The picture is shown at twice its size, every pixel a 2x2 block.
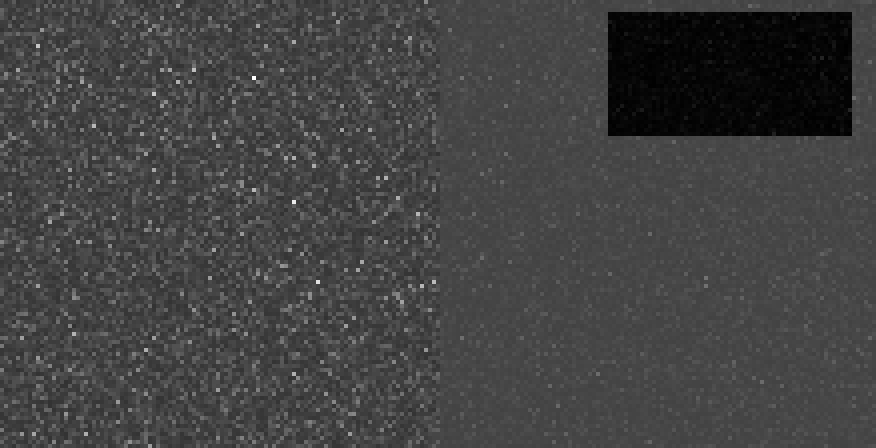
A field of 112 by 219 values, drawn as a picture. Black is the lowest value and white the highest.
The ninth with the lowest average is the top right. A vertical seam about 50% of the way across splits the table, and the right part is calmer. An odd patch, lower than its surroundings, sits in the top right. Neither half mirrors the other.
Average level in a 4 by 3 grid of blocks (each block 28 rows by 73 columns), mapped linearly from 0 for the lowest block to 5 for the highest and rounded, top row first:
5 5 0 / 5 5 4 / 5 5 5 / 5 5 5
